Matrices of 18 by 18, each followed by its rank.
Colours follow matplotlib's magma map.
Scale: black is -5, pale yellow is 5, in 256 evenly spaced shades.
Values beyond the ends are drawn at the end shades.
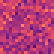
full rank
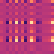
one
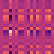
one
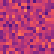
full rank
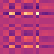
one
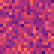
full rank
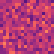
full rank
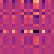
one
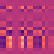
one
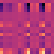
one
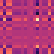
one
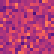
full rank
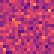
full rank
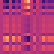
one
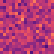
full rank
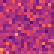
full rank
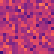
full rank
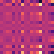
one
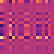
one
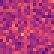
full rank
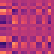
one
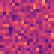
full rank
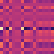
one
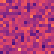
full rank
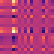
one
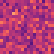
full rank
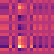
one
